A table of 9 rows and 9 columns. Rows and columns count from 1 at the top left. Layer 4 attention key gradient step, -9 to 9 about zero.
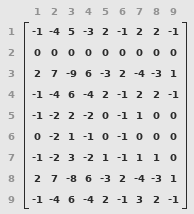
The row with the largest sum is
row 9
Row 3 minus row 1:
3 11 -14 9 -5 3 -6 -5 2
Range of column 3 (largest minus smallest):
15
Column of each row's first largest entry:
3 1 2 3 3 3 3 2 3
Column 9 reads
-1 0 1 -1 0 0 0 1 -1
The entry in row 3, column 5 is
-3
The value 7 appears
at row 3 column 2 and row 8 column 2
